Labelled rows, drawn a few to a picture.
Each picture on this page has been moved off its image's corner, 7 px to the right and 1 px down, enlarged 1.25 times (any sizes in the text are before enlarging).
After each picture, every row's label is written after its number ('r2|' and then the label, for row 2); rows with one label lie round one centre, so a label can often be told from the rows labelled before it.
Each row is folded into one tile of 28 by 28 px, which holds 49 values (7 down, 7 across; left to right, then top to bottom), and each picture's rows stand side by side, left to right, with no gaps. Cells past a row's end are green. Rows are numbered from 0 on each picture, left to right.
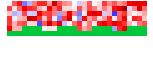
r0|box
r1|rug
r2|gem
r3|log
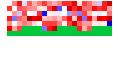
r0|box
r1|log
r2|box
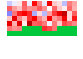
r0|gem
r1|gem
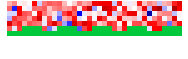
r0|gem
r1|rug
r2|log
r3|gem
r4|log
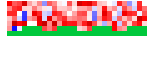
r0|rug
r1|gem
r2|rug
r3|gem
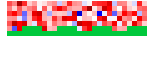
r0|rug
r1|box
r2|log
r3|gem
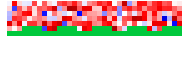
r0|gem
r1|log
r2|log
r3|box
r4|rug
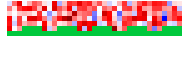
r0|box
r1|box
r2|rug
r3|box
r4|rug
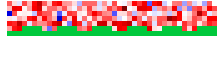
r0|log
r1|rug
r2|gem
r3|log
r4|box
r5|gem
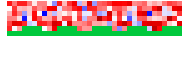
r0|rug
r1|log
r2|box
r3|rug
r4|log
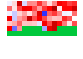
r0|box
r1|log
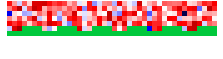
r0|log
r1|rug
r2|box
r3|gem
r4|log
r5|log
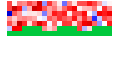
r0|log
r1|gem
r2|rug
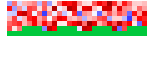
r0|gem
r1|log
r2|log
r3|rug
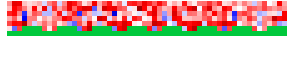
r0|rug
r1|box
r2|log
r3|log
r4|rug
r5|log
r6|rug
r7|box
